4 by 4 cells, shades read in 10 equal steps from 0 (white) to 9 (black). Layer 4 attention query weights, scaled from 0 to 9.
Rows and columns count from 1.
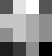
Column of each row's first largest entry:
1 4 1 4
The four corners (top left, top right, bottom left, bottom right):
6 6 8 9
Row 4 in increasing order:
4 7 8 9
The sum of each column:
20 12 10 23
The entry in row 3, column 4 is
4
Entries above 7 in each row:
0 0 0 2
